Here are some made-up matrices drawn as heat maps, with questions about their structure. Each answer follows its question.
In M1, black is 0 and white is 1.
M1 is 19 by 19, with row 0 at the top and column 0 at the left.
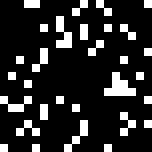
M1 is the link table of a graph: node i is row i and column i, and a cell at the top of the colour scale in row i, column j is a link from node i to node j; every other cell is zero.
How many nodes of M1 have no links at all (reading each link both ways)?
0
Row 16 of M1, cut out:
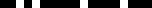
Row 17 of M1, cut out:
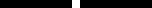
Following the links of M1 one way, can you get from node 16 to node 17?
yes
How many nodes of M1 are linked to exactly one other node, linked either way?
1
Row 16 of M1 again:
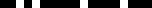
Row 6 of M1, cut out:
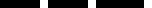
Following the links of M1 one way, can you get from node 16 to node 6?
no
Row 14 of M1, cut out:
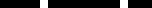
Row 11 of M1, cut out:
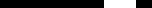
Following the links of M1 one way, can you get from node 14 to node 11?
no
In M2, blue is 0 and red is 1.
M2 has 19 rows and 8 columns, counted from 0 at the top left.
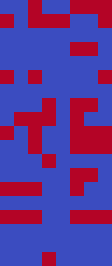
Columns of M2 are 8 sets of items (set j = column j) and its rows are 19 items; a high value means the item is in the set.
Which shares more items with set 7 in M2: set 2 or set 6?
set 2
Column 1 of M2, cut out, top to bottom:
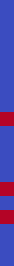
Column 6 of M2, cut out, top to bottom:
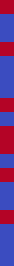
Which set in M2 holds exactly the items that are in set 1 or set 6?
5
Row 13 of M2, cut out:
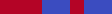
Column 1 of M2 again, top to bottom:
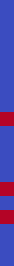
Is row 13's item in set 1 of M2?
yes
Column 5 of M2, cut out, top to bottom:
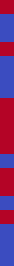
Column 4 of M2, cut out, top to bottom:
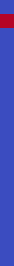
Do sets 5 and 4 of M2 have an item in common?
no
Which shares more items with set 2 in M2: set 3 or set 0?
set 0
